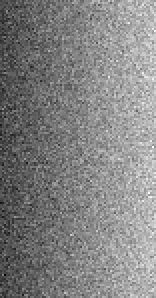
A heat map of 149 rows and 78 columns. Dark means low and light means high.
The texture is fine-grained noise. There are no regular stripes. There is an overall slope up to the right.
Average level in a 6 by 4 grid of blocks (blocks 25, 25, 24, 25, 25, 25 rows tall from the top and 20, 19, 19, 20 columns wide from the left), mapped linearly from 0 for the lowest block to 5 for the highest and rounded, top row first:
0235 / 0235 / 0235 / 0235 / 0235 / 0235
